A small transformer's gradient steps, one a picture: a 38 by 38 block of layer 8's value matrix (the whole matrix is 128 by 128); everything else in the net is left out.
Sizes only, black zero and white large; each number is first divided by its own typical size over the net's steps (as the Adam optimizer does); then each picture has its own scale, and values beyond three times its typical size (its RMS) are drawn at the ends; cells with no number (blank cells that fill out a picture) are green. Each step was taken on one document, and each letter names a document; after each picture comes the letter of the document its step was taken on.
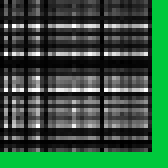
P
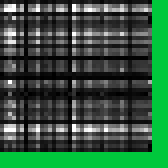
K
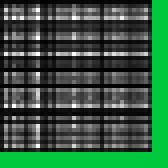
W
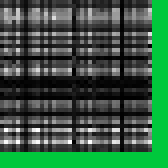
P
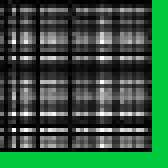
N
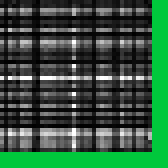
N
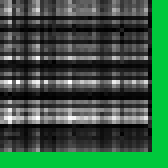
P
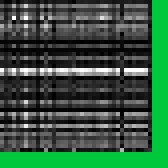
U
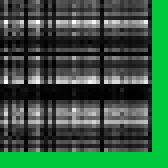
P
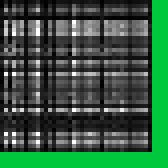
K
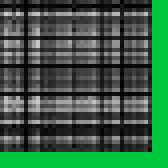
P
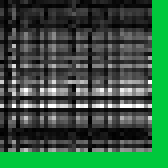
U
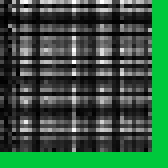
N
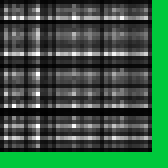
W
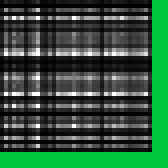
W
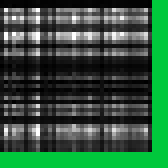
W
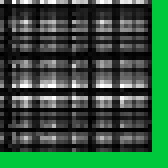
N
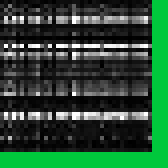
W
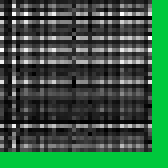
U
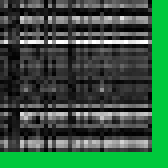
U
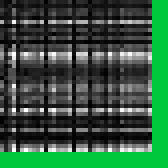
U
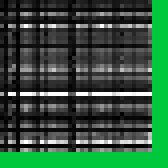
U
